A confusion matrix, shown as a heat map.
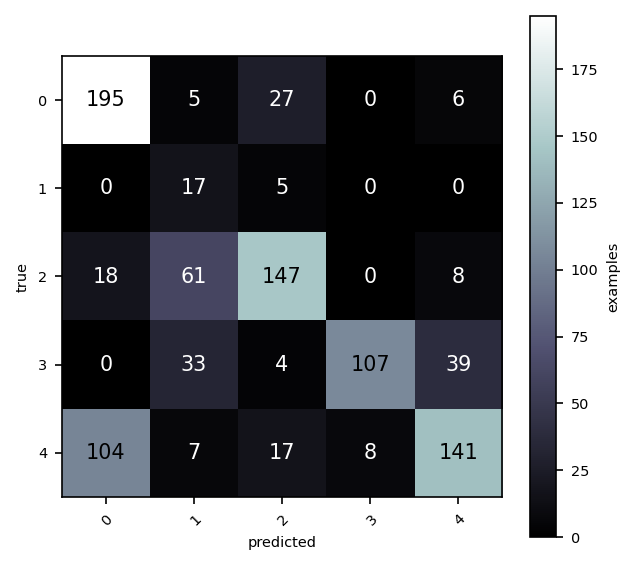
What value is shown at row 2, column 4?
8
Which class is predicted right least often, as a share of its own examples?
4
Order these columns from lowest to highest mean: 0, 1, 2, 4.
1, 4, 2, 0
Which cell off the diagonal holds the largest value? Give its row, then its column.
4, 0
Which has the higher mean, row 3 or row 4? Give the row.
4
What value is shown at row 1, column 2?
5
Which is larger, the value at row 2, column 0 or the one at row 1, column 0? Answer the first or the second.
the first
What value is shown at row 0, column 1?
5
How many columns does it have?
5
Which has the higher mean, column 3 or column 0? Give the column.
0
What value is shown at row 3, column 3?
107
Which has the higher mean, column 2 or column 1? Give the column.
2
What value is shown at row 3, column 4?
39
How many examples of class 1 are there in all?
22
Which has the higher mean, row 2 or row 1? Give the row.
2
